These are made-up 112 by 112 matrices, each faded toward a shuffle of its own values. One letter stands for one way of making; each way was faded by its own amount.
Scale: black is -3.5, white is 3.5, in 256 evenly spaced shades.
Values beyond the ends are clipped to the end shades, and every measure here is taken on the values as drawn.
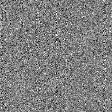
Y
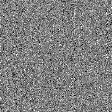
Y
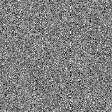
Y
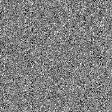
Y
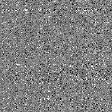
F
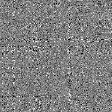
F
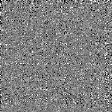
F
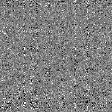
F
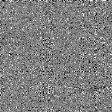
F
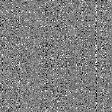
F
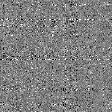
F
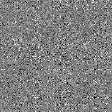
F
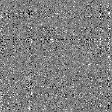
F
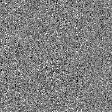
Y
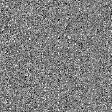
Y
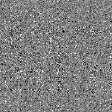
F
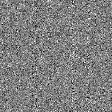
Y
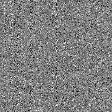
Y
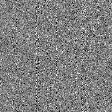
Y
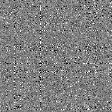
F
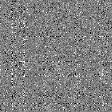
F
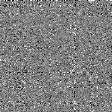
F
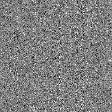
Y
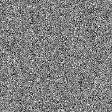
Y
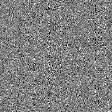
Y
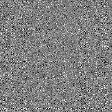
F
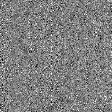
Y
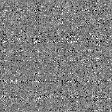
F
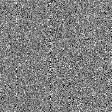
Y
